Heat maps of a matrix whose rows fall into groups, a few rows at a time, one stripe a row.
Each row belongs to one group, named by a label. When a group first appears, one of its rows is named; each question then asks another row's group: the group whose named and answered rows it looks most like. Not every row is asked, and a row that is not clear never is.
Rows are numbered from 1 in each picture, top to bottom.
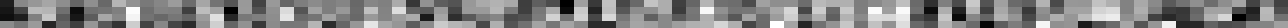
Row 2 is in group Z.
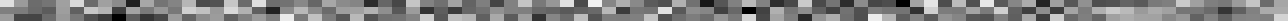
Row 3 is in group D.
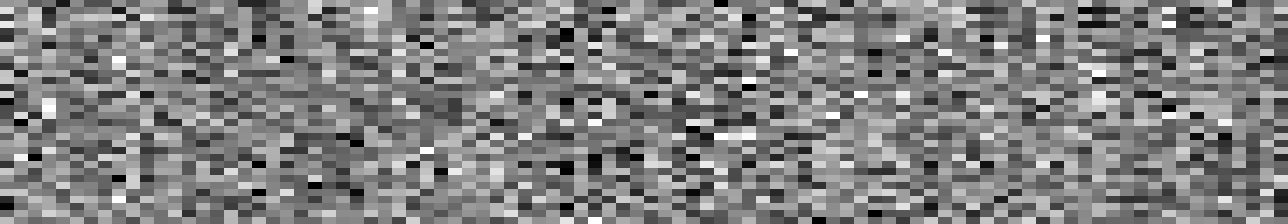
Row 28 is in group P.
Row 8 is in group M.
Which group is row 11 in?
M
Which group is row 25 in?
M
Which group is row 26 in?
D
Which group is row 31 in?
M
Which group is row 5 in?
Z
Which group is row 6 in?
Z
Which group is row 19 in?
P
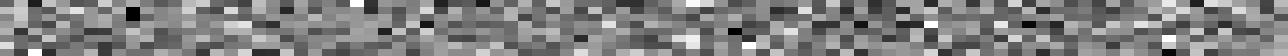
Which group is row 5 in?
M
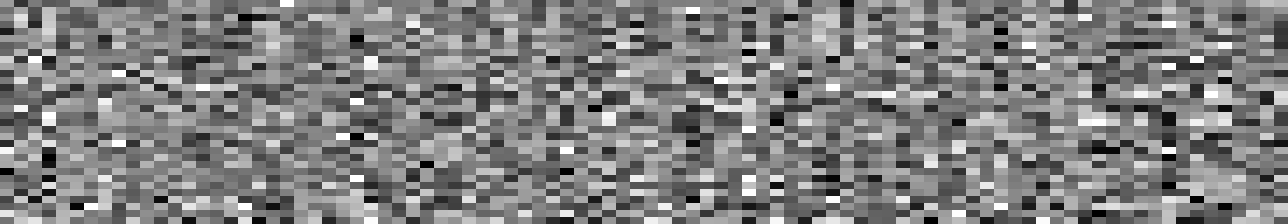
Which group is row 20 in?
P
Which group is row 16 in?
M
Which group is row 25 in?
Z
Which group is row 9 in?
P
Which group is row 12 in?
M
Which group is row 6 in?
P
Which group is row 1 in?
D
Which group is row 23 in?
P
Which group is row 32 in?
Z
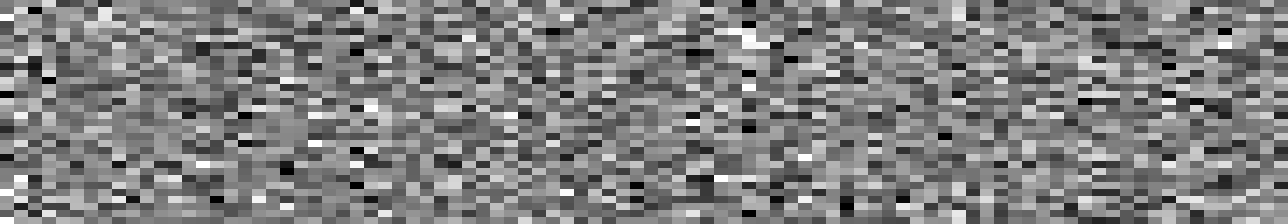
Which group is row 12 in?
D
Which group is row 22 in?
P
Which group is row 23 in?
Z
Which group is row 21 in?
M
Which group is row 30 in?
D
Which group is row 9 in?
M
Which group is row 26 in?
M
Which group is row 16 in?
P
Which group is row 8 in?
P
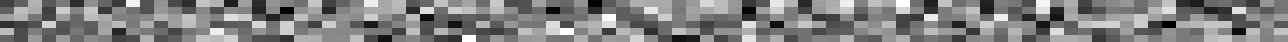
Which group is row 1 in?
Z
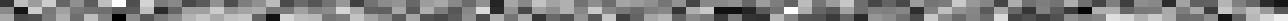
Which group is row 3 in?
D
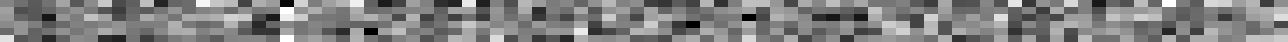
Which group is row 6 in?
D
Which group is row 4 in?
P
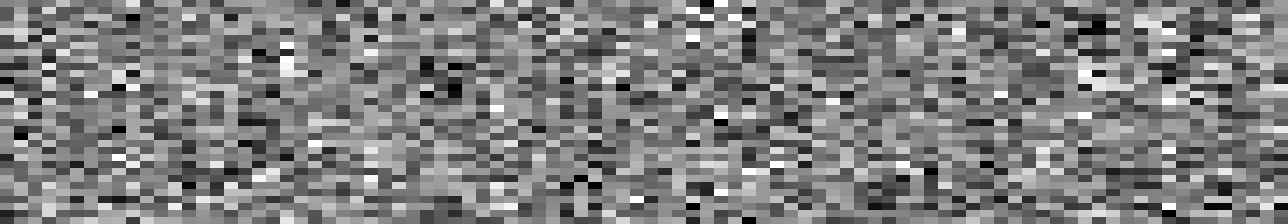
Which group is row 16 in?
M
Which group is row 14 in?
D
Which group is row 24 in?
Z
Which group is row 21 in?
M
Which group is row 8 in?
Z
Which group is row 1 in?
M
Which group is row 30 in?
M
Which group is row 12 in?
Z
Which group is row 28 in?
M
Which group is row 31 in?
Z
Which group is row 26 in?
P
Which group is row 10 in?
Z
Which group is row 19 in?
D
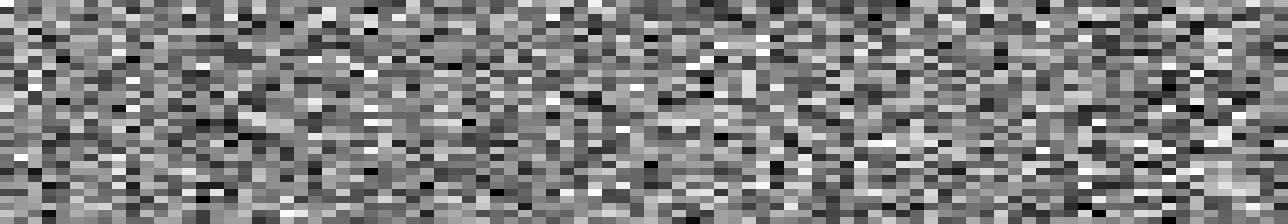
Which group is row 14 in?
M
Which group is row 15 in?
M
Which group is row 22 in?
Z
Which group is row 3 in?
M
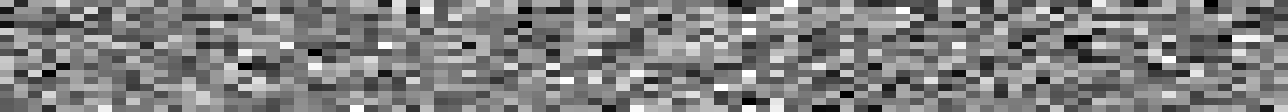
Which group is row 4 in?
Z
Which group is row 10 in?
M
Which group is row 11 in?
P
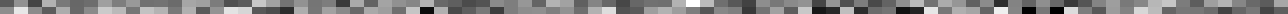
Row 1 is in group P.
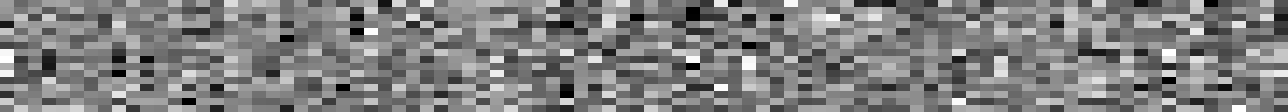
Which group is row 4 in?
Z
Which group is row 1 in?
M
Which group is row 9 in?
D
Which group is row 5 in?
P
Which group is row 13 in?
M
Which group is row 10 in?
P
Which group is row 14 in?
Z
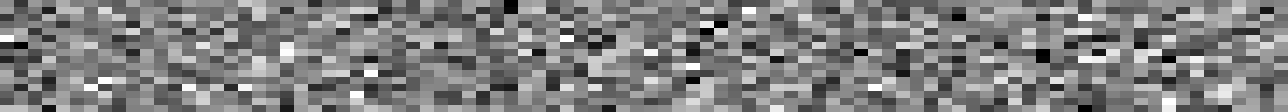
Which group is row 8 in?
D
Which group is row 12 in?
P
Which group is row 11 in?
P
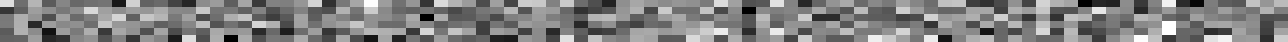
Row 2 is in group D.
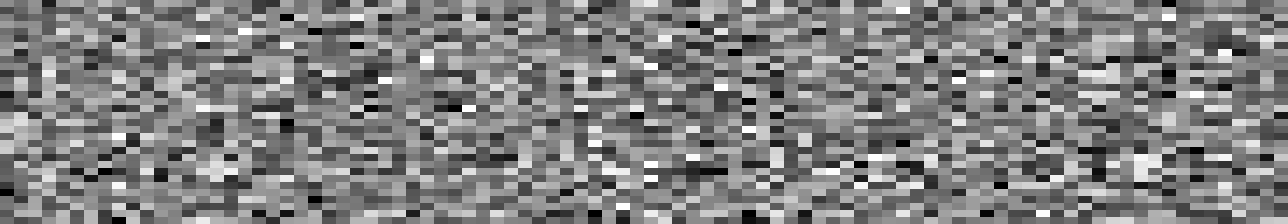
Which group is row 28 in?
Z
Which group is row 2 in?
Z
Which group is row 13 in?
M
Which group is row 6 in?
D
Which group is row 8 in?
M
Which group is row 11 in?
Z
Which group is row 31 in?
Z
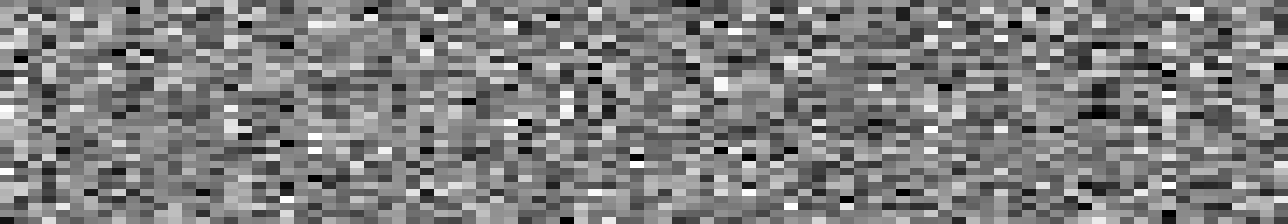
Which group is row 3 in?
P
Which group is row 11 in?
Z
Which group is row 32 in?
Z
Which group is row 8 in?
D
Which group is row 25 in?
D
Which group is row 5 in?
M
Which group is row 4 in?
M
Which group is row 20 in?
M
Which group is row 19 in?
D
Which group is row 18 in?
M
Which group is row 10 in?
M
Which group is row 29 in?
D
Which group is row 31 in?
P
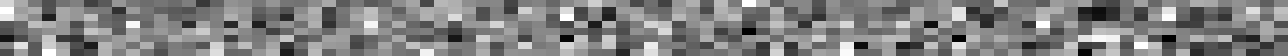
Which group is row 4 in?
Z
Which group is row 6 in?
Z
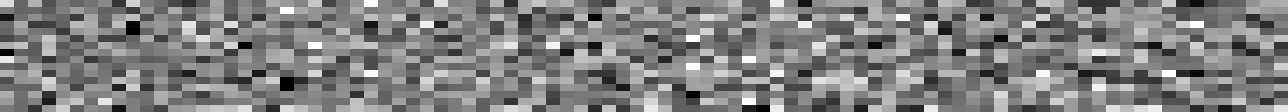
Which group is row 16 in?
D
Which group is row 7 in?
M
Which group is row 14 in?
P
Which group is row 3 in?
Z
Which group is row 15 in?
P
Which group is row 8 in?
Z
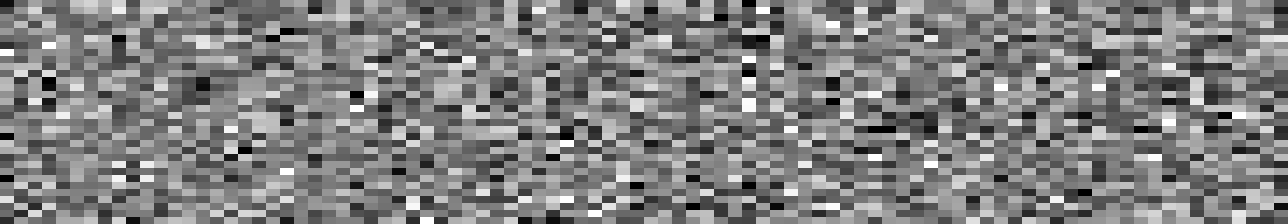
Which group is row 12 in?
P
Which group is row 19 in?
M
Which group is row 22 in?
M
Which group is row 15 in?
P
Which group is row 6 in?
D
